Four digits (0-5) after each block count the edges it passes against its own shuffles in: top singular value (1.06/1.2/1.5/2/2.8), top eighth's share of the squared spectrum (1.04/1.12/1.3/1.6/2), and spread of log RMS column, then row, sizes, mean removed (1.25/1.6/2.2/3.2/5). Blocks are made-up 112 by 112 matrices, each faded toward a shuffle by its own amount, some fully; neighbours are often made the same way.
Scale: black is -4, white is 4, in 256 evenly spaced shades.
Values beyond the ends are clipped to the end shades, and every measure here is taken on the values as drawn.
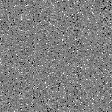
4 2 2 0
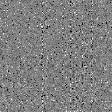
4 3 2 1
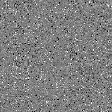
3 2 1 0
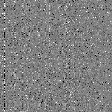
4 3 2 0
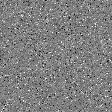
1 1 0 0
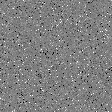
2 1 0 0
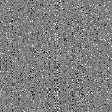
4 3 2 1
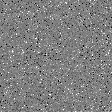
1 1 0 0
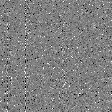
4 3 2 0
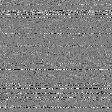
3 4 0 4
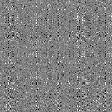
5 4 3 2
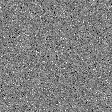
0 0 0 0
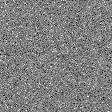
0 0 0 0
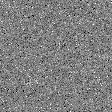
0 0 0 0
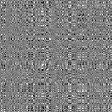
5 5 4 4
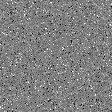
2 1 0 0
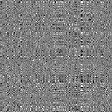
5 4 3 3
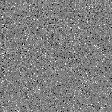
4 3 1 1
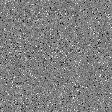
3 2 1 1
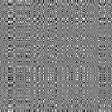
5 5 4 4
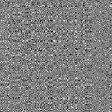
5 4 3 3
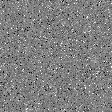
2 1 0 0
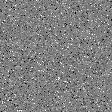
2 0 0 0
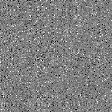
4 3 2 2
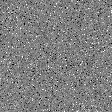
1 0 0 0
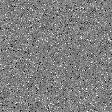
3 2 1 0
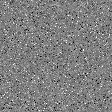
0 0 0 0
